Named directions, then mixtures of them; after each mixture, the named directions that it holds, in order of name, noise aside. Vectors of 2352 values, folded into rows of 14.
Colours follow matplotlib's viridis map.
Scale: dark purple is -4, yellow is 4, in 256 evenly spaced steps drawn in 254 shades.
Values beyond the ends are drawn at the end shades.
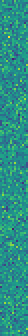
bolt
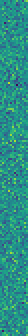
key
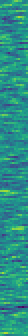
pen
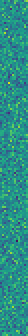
bolt, key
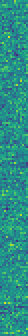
bolt, pen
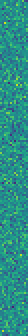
key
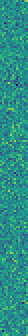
key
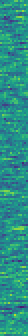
pen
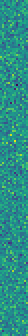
bolt, key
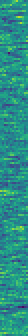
pen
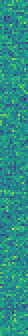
bolt, pen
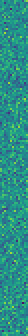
bolt, key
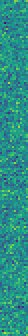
bolt, key, pen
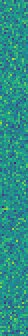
bolt, key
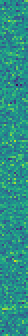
key, pen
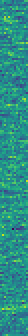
bolt, key, pen
